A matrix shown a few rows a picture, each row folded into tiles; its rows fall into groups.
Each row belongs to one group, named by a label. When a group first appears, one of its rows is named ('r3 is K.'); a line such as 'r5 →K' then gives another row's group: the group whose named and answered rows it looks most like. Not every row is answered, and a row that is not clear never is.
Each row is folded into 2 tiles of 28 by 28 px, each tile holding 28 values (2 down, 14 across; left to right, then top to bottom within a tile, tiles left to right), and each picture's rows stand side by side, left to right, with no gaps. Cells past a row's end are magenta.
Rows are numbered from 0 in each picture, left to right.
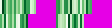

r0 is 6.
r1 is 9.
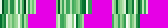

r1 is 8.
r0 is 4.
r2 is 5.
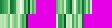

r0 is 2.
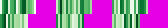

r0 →4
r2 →9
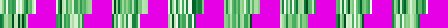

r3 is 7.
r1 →4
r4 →6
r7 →2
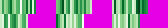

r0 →7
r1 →4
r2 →7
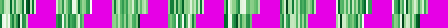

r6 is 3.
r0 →9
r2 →6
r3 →5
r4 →9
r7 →5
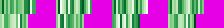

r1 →7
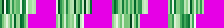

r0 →6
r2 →9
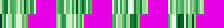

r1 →8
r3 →9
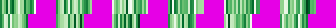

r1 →9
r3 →6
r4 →3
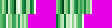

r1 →4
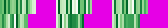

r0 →5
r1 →3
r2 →3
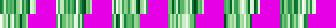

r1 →7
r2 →7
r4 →2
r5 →5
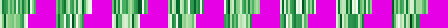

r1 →5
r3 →7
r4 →4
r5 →3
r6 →3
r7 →9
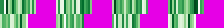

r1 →7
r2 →6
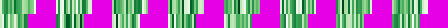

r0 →5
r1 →9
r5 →3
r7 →5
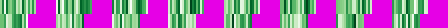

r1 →7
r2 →2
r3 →7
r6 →9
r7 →5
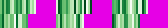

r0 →5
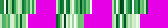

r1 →4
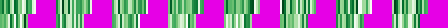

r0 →5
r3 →8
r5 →4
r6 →5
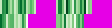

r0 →4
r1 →4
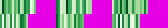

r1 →9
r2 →5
